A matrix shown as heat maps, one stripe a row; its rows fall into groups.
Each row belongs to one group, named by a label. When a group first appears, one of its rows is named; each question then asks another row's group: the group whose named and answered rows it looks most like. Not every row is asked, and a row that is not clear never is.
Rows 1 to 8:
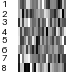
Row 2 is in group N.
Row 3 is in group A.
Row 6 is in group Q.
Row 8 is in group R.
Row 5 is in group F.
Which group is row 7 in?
A
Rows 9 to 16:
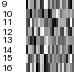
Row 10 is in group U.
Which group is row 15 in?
F
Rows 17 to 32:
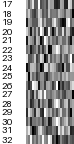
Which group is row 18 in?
R
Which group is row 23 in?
F
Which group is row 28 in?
U
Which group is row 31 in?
R
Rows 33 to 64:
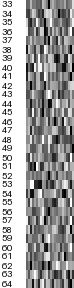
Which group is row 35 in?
Q
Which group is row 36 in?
F
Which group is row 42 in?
Q
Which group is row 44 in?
U
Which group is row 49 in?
R
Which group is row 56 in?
R
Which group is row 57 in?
F
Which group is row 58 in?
N
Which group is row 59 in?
R
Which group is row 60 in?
F
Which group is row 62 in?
U
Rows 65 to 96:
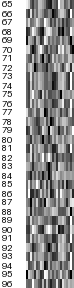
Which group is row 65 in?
R
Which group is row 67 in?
A
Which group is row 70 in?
R
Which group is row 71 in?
U
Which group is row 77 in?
F
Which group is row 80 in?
U
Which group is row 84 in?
U
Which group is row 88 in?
N
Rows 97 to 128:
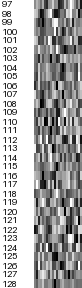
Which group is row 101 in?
R
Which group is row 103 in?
U
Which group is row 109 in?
U
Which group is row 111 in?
U
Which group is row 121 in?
N
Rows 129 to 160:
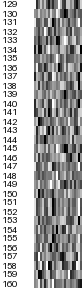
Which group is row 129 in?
Q
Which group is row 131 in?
F
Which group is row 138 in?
N
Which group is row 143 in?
Q
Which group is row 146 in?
N
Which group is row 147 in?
F
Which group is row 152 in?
F
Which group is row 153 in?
N
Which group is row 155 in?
F
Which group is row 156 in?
U
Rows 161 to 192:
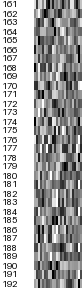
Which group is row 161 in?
Q
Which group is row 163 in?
Q
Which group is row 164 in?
A
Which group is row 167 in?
N
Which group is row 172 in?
A
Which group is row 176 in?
F
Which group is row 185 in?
A
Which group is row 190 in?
U
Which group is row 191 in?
F
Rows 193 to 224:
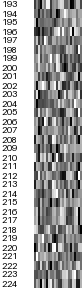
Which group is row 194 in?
U
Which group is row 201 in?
N
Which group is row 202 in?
Q
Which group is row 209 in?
U
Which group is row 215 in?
U
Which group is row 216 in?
N
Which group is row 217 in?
N
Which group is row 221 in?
A
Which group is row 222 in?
U
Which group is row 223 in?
U
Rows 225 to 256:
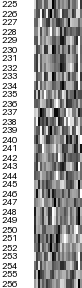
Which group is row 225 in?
F
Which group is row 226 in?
U
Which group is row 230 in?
F
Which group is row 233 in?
F
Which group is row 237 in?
R
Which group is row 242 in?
Q
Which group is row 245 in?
N
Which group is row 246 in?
Q
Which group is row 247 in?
A
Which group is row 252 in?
U
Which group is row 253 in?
F
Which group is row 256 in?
N
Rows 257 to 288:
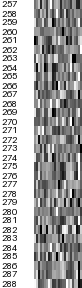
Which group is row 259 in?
F
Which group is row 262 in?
Q
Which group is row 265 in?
F
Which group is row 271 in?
A
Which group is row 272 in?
N
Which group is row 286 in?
N
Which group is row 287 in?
N
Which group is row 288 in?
R
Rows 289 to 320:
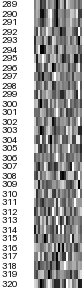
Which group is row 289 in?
R
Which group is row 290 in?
R
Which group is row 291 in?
R
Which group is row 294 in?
R
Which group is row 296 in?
F
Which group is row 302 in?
F
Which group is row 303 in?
R
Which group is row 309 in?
N
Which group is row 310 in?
F
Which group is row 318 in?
U
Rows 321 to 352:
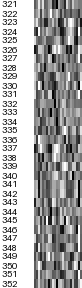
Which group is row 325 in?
Q
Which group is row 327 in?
F
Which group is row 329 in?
Q
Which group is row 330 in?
Q
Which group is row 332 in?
A
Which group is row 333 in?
U
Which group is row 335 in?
U
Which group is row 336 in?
Q
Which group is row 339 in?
U
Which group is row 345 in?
R
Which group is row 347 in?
F
